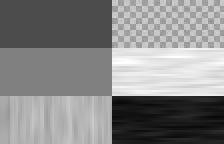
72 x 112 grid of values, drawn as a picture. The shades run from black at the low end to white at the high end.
The table splits into 3 rows of 2 panels. Panel 1,1: low, flat. Panel 1,2: high, checkered. Panel 2,1: middling, flat. Panel 2,2: very high, streaked across, faint in contrast. Panel 3,1: high, streaked downward, faint in contrast. Panel 3,2: very low, streaked across, faint in contrast.
